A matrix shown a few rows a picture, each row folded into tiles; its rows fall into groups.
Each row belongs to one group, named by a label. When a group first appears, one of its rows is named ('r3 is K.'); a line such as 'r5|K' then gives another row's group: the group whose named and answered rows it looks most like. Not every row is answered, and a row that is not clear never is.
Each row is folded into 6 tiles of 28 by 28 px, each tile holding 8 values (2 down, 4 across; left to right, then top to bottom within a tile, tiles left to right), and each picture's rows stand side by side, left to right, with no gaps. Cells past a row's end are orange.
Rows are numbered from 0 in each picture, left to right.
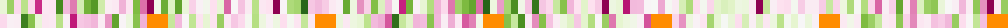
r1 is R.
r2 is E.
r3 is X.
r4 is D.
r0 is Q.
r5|Q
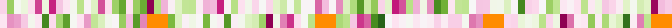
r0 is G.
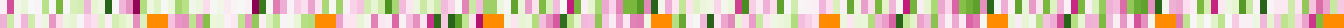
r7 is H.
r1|D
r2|Q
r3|E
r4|X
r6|E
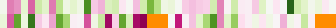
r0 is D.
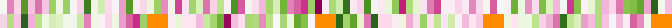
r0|H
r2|X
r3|E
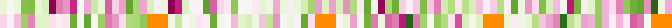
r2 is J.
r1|G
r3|E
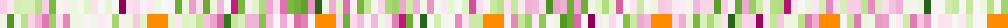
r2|J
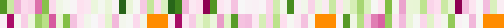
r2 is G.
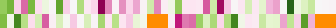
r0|X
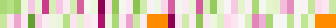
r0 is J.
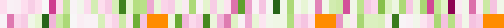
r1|X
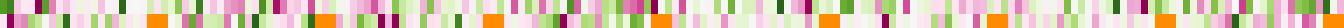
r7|E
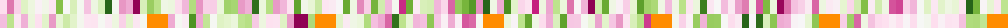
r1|H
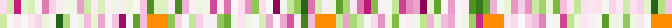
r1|R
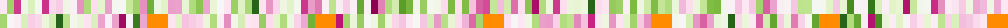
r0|R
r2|H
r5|X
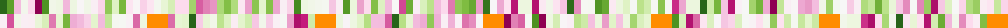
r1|H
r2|E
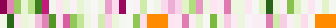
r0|G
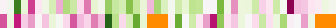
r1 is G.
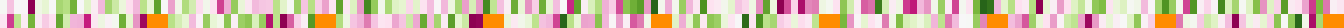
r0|D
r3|E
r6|D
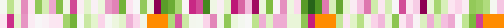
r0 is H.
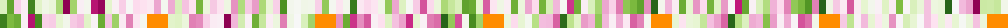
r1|J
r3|E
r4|E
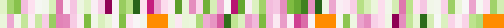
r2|J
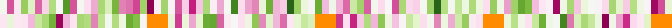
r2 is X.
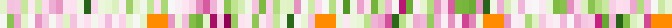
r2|E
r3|Q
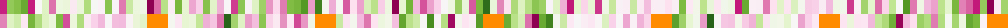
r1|E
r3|X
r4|X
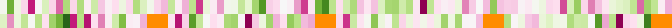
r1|D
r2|D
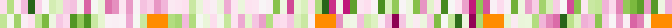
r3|E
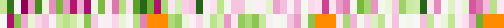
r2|H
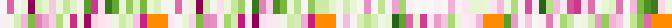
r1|D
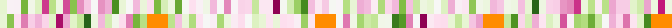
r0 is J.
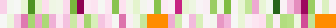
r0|J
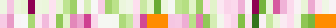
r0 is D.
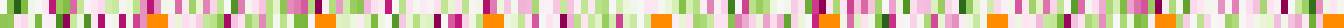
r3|J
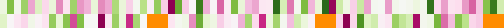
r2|D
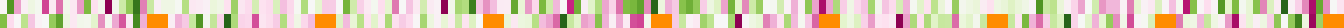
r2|R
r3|E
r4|Q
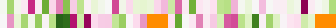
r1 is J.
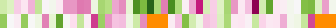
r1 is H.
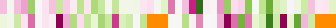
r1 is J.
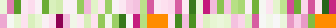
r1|H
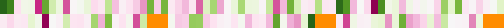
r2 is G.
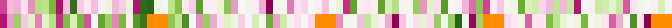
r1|X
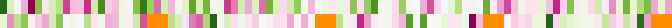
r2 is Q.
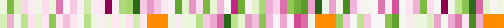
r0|R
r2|R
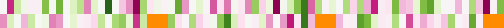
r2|Q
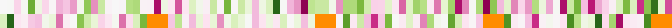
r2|G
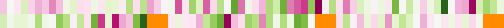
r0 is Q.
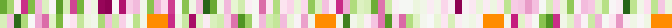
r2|G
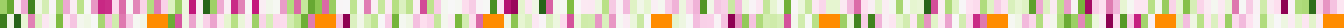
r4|J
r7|R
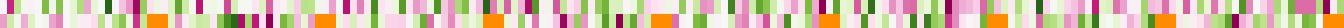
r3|J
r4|Q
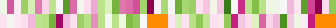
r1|Q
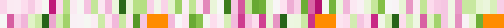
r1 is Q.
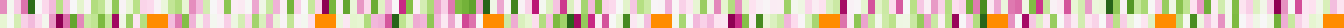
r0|J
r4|J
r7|X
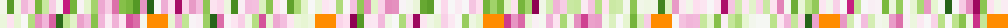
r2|D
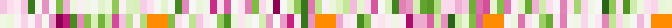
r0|J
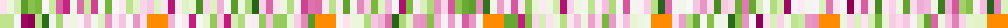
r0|X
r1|H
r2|E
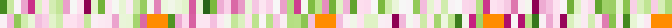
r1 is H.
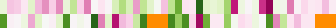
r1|X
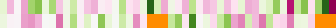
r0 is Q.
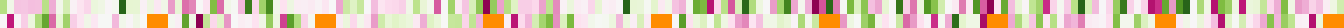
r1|J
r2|G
